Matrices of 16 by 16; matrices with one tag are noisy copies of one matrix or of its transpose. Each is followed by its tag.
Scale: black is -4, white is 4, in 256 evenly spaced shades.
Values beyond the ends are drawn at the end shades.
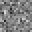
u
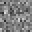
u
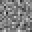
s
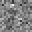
u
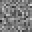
s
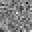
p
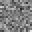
p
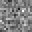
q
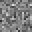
s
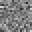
p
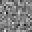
s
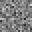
s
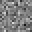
s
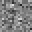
u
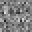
u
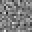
s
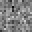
q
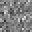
u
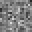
q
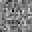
q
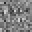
u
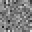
p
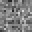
q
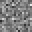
s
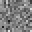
p
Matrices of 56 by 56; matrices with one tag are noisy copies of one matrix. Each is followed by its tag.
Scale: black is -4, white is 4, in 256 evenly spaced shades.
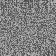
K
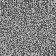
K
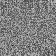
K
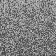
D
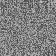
K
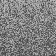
D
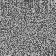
K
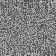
K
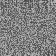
K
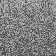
D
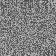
K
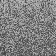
D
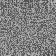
K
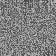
K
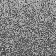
D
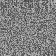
K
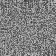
K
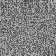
K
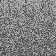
D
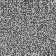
K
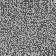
K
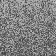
D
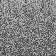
D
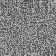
K
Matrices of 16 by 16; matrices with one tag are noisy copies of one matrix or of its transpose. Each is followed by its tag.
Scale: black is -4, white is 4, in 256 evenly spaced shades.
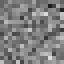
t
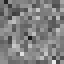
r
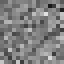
t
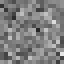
r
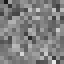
r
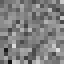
t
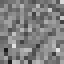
t
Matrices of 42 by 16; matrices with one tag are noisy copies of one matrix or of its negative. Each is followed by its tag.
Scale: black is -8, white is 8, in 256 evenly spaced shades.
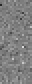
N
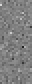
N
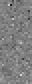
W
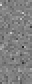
N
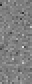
N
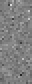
W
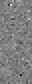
W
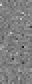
N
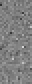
N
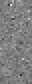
W
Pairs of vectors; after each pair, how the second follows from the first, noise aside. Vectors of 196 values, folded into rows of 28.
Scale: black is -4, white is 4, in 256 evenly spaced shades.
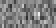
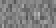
shrunk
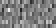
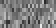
shuffled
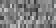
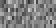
shuffled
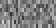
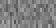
shrunk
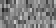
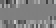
partly zeroed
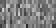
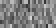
shuffled
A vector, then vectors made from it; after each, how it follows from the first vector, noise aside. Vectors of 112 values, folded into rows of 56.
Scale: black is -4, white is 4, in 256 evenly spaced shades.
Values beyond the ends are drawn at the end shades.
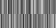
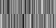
sign-scrambled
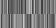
sign-scrambled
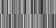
negated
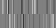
partly zeroed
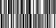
scaled up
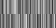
wrapped around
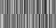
wrapped around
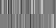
partly zeroed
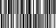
scaled up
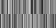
negated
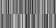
reversed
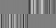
partly zeroed
